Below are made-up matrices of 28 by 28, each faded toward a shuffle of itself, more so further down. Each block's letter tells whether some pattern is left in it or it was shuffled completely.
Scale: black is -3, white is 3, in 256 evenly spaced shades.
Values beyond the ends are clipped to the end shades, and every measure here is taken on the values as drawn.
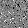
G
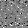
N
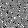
G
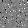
G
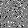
N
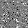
N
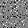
N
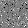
G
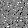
G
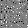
N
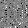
N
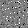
N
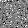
N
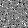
G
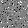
G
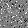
G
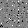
N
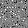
N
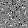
N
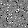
N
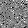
N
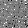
N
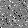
G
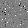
N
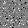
N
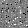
N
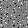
N
